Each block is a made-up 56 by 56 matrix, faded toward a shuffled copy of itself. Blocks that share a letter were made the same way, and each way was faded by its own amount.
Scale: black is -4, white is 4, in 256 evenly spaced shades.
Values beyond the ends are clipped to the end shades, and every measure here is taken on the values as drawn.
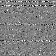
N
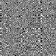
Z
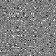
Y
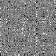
Y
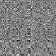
Z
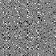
Y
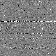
N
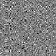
Y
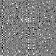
Y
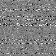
N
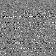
N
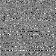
N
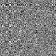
Z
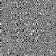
Y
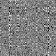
Z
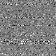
N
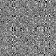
Z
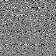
N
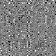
Y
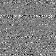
N
